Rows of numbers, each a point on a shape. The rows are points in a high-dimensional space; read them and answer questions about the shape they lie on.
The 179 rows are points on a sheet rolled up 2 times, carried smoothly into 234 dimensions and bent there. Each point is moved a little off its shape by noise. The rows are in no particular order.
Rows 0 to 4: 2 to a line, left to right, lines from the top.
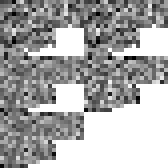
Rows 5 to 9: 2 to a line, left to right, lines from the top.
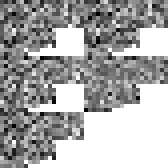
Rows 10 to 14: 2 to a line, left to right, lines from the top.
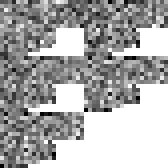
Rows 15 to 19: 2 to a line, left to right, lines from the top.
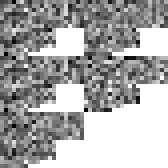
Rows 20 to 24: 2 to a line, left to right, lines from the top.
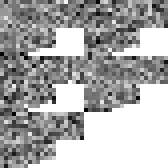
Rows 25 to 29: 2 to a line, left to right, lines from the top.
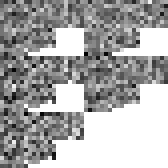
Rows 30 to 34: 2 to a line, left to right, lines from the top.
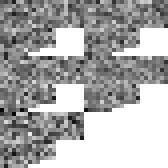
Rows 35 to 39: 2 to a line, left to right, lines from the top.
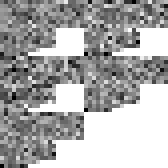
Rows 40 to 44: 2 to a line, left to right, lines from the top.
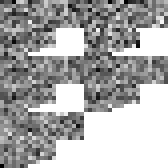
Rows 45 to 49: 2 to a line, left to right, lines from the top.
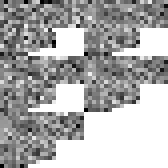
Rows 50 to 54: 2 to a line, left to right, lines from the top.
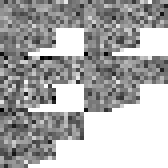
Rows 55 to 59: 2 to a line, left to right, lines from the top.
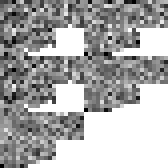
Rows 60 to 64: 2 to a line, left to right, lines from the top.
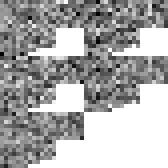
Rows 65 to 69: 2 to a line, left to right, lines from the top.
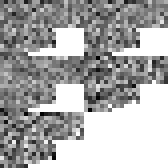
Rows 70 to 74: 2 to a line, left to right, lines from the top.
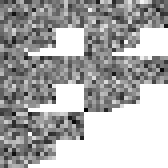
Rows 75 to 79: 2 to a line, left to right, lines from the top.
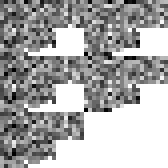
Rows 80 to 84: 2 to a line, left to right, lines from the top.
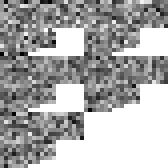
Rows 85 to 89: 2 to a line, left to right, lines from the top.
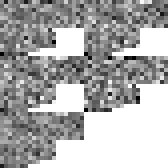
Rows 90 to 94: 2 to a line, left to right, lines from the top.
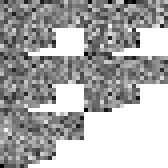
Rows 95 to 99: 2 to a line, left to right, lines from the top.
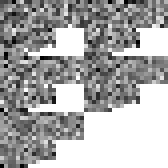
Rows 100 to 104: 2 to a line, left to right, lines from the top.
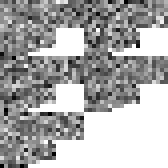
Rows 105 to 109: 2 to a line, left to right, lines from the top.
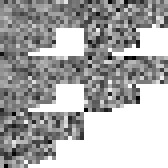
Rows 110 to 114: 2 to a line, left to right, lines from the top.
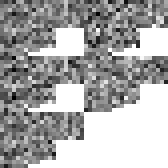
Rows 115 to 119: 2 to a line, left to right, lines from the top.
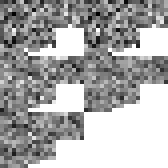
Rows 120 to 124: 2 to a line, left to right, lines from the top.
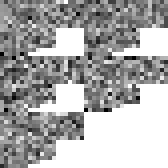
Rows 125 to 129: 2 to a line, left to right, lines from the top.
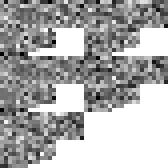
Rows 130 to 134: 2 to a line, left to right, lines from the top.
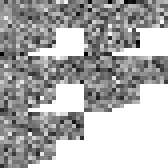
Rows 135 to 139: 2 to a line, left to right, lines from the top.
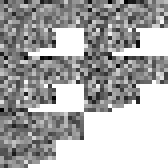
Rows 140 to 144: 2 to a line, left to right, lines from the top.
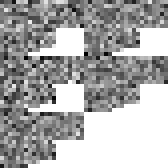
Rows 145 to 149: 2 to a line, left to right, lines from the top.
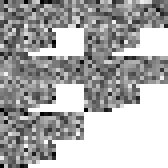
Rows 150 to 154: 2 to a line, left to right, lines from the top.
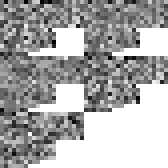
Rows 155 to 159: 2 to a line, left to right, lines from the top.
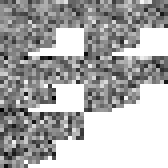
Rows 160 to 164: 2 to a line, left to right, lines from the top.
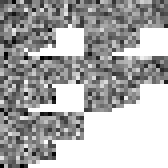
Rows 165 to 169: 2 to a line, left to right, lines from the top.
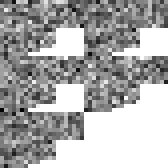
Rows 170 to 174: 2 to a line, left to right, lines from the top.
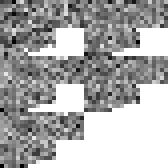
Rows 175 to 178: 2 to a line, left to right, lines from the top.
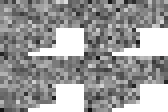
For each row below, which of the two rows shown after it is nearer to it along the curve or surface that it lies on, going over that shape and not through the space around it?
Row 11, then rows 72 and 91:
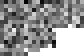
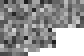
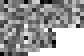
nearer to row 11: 91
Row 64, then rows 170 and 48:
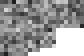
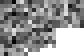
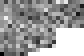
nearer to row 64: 48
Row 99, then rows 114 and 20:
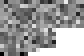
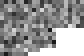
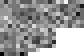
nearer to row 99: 20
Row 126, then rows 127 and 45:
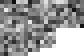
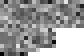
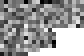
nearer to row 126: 127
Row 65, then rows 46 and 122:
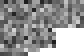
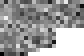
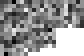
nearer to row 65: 46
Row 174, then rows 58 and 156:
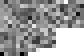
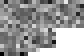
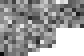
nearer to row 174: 58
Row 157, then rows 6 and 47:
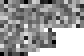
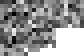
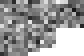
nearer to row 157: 6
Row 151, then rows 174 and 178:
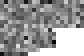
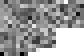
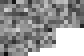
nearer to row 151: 174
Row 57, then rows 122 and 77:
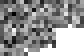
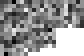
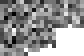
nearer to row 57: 77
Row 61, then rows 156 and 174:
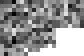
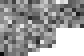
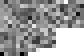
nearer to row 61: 156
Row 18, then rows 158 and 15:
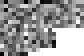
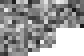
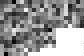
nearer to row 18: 15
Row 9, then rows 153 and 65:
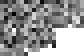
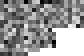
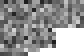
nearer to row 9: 153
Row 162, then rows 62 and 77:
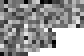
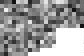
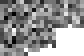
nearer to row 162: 77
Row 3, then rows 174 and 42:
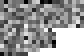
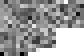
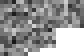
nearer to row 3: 174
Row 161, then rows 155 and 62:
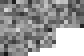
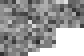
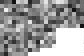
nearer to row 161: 155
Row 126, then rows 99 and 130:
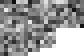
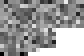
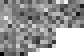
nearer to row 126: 130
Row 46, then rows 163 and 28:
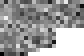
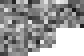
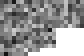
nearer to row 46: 163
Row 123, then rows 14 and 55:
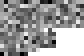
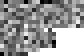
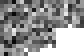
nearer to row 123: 14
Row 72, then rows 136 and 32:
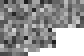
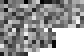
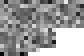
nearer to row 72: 32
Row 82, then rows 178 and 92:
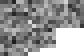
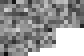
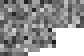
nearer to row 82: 178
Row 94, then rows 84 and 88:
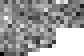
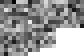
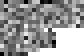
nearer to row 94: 84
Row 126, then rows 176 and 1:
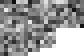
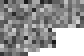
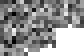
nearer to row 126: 1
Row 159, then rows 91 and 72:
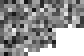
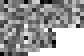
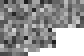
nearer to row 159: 91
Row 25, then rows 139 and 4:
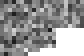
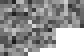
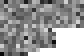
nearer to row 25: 139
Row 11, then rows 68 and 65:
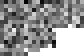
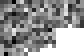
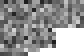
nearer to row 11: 68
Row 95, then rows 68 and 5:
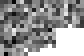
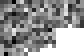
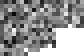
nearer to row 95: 68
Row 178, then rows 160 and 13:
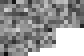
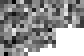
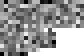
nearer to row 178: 160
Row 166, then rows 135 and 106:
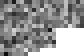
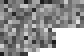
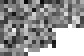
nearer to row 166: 135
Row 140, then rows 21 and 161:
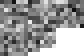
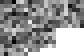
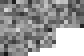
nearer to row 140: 21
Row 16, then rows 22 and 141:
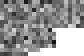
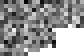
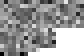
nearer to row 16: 141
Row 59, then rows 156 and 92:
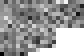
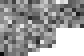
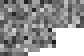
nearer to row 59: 156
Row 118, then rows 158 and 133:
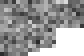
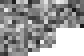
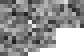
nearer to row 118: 133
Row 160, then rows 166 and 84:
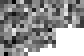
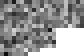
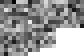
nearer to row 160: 84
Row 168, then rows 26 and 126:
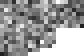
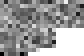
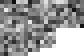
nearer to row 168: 126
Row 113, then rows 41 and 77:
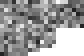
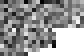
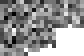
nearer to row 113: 77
